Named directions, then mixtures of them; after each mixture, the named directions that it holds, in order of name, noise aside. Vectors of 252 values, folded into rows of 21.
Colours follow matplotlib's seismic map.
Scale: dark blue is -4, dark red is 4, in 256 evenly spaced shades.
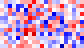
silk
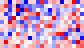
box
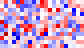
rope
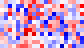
silk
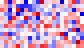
box, rope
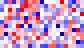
box, rope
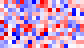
rope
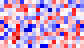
rope, silk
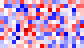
rope, silk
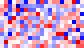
box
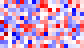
rope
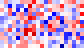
silk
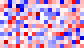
box, silk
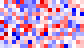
rope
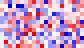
box, silk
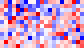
box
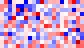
box, rope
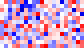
box, rope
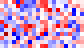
rope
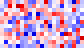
box, silk
